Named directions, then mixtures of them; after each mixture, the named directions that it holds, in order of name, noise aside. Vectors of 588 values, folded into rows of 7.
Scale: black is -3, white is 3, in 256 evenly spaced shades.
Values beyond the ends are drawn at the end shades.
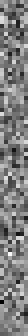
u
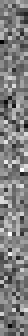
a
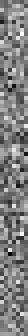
a, u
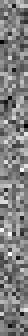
a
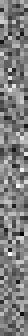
a, u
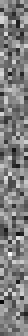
u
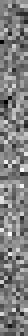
a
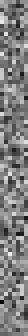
u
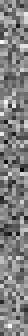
a, u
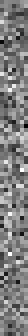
a, u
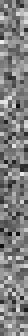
a, u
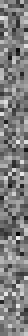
a, u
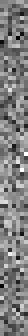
a, u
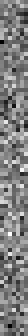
a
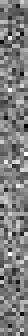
a, u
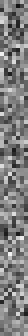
u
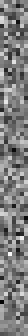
u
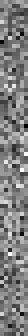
a, u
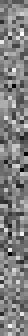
a, u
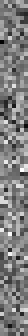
a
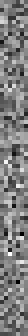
a, u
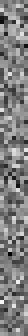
u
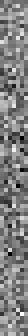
a, u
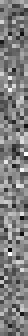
a, u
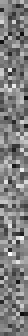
a, u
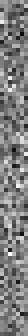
a, u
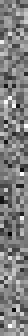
a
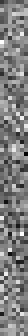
a, u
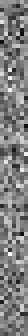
a, u
